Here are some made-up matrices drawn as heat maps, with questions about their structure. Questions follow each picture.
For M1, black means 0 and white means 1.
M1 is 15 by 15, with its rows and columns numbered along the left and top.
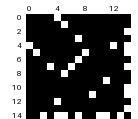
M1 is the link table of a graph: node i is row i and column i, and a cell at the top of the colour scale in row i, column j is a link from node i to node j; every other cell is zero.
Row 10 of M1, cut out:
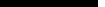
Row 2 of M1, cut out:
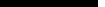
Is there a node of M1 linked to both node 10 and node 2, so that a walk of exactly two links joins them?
yes
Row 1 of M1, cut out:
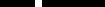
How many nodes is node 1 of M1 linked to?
1
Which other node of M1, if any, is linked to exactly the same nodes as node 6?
node 3
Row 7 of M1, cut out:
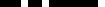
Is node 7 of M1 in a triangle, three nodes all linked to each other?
no
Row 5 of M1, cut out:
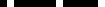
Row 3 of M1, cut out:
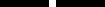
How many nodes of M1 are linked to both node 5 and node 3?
0
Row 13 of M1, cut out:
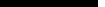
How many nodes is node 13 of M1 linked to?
1
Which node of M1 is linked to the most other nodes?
node 14
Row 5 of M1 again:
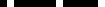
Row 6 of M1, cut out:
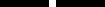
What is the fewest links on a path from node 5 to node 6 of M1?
3
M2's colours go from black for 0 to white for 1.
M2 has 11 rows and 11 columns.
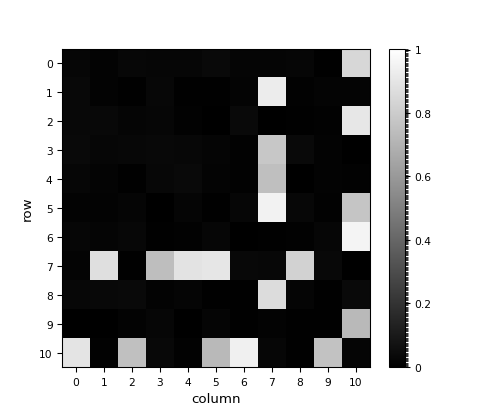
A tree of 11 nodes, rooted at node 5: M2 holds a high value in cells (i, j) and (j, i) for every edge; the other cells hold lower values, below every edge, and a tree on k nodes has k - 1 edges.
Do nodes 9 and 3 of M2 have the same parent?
no
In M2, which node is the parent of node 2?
10
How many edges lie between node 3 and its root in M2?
2
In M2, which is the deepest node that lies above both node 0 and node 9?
10
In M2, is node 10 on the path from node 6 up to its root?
yes
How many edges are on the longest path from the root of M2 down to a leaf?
2
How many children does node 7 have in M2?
4
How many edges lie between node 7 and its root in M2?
1
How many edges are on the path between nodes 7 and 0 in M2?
3
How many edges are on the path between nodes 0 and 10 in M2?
1
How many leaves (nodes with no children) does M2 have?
8
